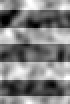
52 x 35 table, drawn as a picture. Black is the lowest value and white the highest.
Stripes running across repeat 3 times from top to bottom. No lone cell stands out from its neighbours. There is no overall slope. On average the colour sits 50% of the way up the scale. The top left is the ninth with the lowest average.
